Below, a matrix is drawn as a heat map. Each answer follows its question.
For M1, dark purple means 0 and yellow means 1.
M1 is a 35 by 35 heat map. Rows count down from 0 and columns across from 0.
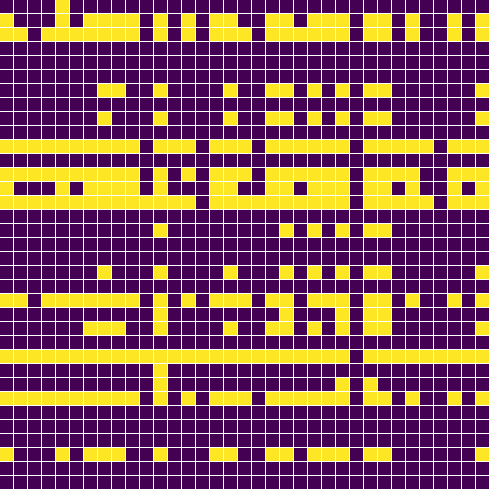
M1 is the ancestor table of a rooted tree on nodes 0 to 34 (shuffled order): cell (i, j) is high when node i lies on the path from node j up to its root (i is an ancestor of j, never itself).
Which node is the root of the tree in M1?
25
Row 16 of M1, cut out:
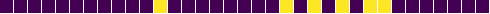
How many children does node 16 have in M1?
1
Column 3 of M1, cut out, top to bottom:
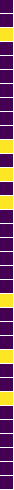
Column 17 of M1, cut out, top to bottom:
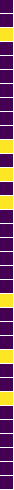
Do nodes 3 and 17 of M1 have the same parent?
yes
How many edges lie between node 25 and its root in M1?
0
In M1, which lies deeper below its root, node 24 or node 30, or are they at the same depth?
node 24
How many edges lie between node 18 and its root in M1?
2
